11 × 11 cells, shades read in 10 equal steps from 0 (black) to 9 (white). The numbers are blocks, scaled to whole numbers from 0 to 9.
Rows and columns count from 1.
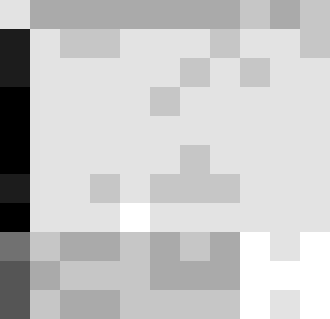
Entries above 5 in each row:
11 10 10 10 10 10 10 10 10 10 10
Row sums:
70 77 79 79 80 79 77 81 75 75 76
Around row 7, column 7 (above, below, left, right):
7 8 7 7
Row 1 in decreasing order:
8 7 7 6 6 6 6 6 6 6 6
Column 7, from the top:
6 8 7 8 8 7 7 8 7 6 7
